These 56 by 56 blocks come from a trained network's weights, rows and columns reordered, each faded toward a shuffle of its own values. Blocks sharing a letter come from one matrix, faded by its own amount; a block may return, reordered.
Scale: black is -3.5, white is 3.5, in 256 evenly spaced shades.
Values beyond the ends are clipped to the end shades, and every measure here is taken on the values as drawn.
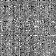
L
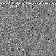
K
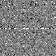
K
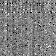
L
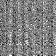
L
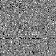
K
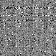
L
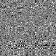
K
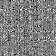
L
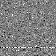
K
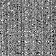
L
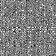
L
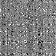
L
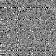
K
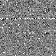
K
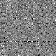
K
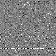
K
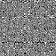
K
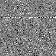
K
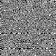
K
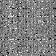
L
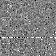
K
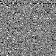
K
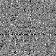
K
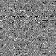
K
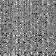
L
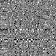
K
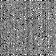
L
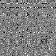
K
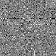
K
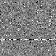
K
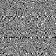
K
